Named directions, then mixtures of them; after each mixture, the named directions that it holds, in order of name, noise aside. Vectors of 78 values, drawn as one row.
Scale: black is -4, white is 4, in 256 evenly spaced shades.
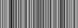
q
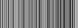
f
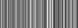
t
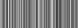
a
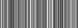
q, t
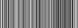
f, t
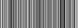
f, q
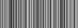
q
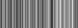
a, f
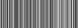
f, t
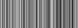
a, f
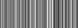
t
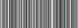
a, q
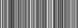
q, t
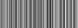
q, t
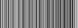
f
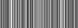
q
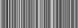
a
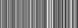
t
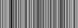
q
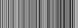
f
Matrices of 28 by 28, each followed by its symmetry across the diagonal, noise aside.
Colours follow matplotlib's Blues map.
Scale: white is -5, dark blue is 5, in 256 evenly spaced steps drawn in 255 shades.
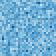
symmetric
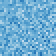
antisymmetric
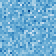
neither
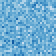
neither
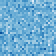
antisymmetric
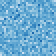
symmetric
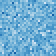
symmetric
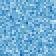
antisymmetric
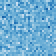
antisymmetric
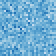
antisymmetric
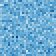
neither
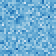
symmetric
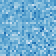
antisymmetric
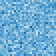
neither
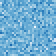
neither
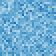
symmetric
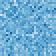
symmetric
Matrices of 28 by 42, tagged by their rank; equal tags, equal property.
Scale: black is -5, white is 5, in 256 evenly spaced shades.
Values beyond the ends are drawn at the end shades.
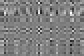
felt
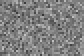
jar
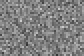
jar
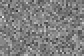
jar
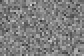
jar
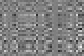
felt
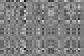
felt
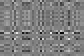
felt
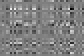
felt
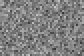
jar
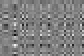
felt
